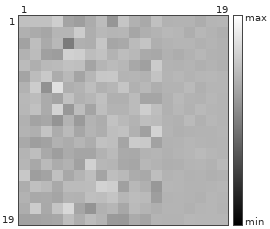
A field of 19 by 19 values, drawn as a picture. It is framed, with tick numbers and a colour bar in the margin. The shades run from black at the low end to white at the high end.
Neither half mirrors the other. There are no regular stripes. The right part is calmer, past a seam about 70% of the way across. The bottom right is the smoothest part. Overall the values sit about 70% of the way up the scale. A few values lie far out on both sides of the bulk.
